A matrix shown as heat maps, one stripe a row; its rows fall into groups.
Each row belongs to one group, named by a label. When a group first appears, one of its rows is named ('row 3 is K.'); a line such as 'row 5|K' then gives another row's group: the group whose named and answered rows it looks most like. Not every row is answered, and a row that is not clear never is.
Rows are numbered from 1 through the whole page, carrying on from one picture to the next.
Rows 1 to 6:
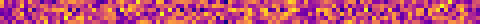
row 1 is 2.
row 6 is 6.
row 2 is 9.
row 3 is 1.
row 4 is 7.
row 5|9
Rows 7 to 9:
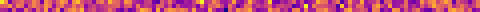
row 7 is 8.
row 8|8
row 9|6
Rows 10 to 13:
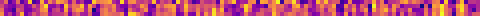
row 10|1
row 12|9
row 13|9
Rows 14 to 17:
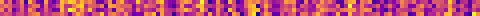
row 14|2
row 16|2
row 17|8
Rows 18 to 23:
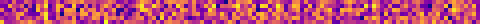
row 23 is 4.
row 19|1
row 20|6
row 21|7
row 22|1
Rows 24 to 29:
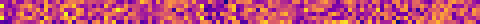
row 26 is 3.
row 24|6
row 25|4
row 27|9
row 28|4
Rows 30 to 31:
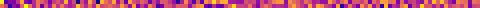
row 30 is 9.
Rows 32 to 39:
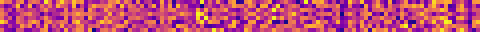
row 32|8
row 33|1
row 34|9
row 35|2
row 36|9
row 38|3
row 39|9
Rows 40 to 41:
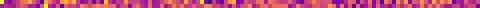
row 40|4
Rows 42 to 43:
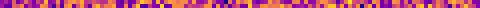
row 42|6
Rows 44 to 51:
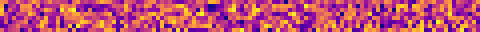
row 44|8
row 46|4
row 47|2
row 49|7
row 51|1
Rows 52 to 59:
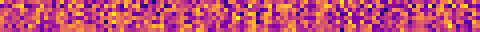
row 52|8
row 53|7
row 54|6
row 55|8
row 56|1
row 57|8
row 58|2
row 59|2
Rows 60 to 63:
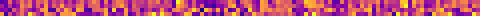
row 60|3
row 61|3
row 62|7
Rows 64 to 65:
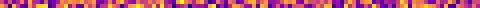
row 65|1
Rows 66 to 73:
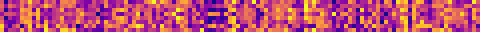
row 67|4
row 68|3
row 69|6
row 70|3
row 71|3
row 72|1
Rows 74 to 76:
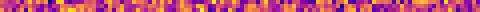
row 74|1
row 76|2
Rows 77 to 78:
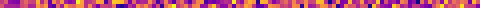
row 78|6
